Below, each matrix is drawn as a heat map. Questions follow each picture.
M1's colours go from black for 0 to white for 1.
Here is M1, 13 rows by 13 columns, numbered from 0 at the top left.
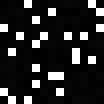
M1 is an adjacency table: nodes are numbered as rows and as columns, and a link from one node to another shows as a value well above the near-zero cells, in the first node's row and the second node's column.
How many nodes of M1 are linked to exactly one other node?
4
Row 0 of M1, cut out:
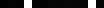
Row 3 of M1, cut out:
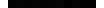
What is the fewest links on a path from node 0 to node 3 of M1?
1
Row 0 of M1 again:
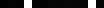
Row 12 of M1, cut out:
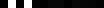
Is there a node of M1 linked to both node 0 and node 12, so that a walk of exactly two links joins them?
yes
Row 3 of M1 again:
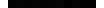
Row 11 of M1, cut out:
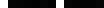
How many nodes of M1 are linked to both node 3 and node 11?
1
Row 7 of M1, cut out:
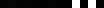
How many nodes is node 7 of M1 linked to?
2
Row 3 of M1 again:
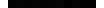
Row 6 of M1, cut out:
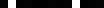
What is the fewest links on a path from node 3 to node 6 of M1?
3
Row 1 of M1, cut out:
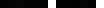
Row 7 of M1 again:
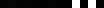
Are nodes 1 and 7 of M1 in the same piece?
yes
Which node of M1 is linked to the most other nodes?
node 4
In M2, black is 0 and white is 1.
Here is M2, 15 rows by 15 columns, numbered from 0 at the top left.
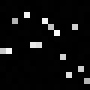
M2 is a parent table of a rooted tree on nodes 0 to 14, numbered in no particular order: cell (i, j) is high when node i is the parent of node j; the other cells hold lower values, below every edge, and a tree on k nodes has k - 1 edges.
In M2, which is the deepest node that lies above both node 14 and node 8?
4
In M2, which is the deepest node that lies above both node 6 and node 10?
7
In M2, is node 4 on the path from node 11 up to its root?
yes
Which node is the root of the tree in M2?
3
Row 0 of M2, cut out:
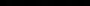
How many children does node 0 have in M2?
0
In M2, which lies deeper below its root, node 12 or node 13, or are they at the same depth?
node 13
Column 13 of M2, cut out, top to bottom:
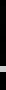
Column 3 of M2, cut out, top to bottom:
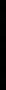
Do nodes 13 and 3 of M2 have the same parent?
no
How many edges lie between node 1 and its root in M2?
4
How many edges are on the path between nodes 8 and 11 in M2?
3
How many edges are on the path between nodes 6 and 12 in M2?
5
